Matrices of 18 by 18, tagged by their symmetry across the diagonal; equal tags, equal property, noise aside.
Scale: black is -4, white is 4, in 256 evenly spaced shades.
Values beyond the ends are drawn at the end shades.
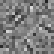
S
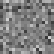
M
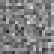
M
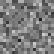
S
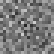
S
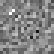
S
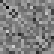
S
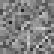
S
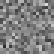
M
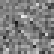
M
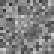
S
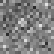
S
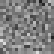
M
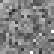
S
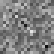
S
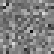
S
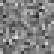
M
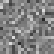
S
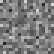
S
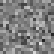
M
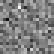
M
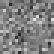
M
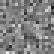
M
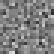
M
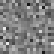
M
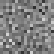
M
